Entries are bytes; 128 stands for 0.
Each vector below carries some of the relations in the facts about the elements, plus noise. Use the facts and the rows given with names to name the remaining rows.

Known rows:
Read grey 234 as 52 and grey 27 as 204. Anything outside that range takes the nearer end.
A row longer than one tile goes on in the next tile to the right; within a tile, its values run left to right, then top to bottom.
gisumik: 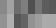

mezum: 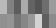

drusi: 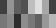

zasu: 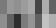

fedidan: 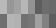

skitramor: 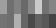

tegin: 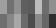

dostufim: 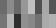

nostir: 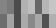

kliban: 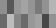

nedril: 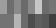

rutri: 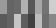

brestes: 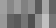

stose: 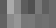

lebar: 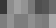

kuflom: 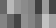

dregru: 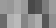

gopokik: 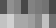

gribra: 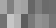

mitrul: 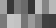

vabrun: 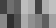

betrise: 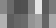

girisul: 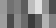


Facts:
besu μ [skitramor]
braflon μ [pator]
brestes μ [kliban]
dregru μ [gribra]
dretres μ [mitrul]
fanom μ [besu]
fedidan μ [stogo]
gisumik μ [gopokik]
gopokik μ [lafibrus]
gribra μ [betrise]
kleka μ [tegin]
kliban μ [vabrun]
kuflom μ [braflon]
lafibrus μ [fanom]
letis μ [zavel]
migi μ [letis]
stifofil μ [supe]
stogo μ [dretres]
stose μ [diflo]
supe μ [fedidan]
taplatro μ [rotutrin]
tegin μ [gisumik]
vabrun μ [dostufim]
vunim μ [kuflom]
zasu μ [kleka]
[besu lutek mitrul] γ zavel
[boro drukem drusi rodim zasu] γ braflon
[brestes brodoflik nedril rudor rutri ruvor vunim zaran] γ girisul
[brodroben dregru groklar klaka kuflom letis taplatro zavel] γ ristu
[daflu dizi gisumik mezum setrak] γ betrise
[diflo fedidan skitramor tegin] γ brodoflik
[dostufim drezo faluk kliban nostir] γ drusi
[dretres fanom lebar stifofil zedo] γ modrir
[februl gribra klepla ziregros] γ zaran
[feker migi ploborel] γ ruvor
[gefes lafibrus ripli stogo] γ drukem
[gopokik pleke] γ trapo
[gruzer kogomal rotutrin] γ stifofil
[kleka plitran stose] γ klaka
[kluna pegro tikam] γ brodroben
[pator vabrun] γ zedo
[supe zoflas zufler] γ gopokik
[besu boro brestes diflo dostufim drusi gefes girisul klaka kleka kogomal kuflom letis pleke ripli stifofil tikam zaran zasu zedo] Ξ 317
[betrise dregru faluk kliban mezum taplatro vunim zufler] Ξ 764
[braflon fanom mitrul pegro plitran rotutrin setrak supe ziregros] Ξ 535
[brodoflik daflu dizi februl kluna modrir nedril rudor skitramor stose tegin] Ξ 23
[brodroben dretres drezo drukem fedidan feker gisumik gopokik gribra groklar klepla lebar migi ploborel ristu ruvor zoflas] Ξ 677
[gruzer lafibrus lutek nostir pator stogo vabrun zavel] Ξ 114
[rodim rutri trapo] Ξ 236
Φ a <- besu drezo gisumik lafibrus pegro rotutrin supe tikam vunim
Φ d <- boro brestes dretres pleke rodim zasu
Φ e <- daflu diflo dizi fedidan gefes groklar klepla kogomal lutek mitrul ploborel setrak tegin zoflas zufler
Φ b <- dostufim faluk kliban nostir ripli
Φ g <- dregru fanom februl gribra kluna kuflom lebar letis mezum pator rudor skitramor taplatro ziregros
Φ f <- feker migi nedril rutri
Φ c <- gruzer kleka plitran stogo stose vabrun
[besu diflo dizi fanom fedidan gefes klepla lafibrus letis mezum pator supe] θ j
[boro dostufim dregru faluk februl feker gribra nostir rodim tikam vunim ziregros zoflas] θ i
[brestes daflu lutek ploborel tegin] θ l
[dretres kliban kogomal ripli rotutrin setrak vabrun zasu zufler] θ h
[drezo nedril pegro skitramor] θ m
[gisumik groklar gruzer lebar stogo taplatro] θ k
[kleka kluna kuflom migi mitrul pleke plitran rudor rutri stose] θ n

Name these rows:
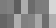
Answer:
rodim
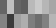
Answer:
zavel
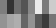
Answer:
braflon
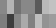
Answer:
lutek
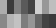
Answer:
pegro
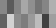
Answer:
faluk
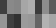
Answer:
kogomal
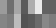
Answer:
ruvor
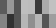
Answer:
pator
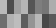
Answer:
vunim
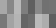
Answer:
ploborel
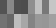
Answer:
trapo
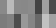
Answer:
tikam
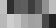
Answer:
supe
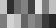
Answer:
ziregros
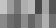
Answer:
diflo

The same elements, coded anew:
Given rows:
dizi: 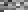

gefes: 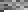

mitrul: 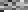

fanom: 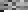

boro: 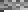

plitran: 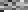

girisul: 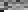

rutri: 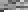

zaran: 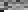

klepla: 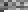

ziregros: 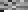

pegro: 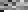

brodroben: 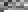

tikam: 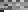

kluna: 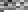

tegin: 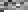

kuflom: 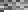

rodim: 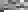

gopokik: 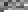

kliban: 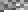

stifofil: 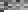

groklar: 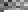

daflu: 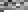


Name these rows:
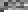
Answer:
ruvor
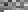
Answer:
dretres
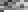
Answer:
zavel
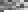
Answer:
nostir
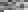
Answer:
vabrun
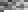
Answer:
gruzer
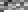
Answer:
modrir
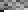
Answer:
diflo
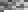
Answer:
stogo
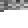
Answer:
drusi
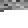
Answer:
kogomal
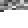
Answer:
braflon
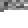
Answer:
drukem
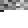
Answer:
taplatro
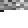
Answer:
dregru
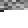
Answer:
brestes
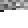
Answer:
mezum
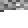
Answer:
zufler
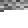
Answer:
pleke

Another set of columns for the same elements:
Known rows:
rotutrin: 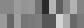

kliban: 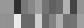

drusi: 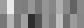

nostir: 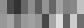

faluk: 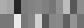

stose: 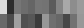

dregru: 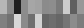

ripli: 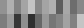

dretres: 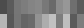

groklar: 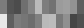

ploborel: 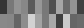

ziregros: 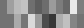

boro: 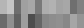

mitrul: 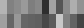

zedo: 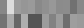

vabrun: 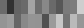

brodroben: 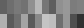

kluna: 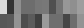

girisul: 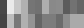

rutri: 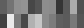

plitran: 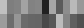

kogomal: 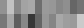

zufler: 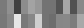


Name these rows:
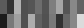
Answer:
tegin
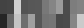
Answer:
brodoflik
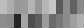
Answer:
gefes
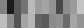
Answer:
stogo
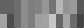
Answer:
zoflas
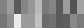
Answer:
betrise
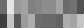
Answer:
brestes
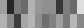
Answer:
lafibrus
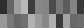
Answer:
migi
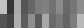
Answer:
dizi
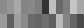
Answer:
braflon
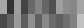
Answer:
daflu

